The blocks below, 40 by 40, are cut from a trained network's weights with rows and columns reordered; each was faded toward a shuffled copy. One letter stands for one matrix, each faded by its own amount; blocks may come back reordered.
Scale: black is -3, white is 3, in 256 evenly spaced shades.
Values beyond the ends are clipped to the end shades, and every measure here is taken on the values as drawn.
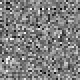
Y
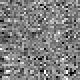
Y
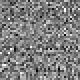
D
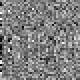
D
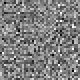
D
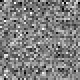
D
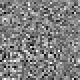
Y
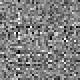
Y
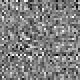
Y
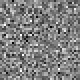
D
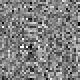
D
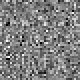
Y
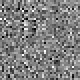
Y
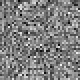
D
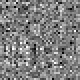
Y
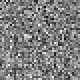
D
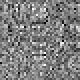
D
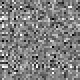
Y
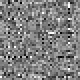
Y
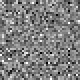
Y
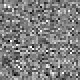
Y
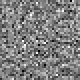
D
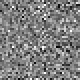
Y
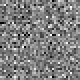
Y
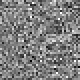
D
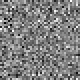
Y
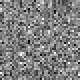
D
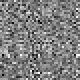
D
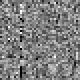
D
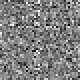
Y
